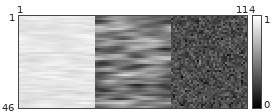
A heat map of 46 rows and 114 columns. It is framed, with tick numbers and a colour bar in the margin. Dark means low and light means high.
It is made of 1 by 3 panels. Panel 1,1: very high, streaked across, faint in contrast. Panel 1,2: middling, streaked across, strong in contrast. Panel 1,3: low, fine-grained.
